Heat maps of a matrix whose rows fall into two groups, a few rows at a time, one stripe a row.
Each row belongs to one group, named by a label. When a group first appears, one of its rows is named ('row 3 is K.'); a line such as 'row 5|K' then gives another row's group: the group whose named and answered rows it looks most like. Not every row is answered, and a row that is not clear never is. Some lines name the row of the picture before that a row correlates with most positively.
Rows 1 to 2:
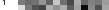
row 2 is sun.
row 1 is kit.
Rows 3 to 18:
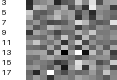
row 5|sun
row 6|sun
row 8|sun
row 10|kit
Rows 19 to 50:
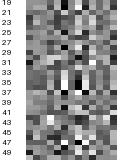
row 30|sun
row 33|kit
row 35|kit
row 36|kit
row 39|sun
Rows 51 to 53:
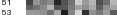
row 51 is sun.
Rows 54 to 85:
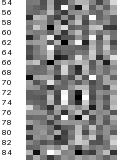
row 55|kit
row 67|kit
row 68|kit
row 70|sun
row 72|kit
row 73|kit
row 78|sun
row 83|kit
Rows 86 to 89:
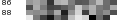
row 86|sun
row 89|sun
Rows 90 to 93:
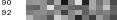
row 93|sun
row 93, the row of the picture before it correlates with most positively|86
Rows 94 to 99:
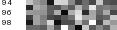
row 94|sun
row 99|kit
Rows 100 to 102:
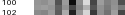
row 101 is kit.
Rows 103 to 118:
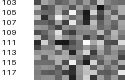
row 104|sun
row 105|kit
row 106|sun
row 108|sun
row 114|sun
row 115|kit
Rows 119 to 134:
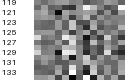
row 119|sun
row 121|sun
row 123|kit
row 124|kit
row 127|kit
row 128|sun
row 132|kit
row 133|kit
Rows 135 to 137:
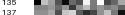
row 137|sun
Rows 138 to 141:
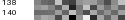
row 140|kit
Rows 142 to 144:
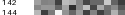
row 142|sun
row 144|sun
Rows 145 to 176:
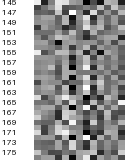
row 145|sun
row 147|kit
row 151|kit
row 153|sun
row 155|sun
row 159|sun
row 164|sun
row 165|kit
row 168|sun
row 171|sun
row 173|kit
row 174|kit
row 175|sun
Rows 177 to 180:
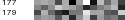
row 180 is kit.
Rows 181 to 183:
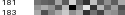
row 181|kit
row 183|sun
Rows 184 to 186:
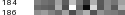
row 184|kit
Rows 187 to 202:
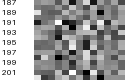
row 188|kit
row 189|sun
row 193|sun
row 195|kit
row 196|kit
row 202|sun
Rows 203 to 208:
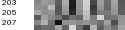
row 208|kit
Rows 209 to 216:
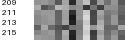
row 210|sun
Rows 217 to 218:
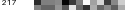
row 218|kit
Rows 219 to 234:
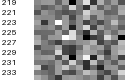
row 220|kit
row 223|sun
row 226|sun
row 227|sun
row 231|kit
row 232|sun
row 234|sun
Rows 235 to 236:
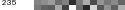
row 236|kit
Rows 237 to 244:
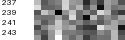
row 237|sun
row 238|sun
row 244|sun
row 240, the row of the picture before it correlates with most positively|236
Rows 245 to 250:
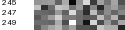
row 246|sun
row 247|kit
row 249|kit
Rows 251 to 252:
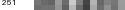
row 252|kit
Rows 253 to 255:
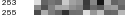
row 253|sun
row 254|sun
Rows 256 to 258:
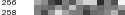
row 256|sun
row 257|kit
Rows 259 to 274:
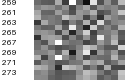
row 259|kit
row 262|sun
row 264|kit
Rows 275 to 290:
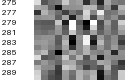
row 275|sun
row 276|sun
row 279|kit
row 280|kit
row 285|sun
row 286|sun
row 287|sun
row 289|sun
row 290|sun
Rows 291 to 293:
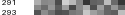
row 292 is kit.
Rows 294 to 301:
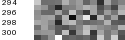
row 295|sun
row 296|kit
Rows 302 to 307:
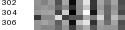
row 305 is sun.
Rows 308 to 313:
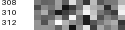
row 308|kit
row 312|sun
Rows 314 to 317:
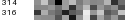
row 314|sun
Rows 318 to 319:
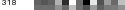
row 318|kit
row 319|kit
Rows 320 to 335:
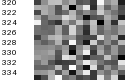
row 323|sun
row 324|sun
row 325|kit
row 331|sun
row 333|kit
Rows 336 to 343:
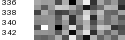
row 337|sun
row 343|kit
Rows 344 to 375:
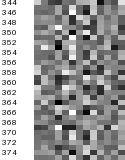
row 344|sun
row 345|kit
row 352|sun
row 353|sun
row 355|kit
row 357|sun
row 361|sun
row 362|sun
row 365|sun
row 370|kit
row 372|kit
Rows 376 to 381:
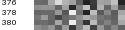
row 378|kit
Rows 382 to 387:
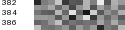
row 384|kit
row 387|sun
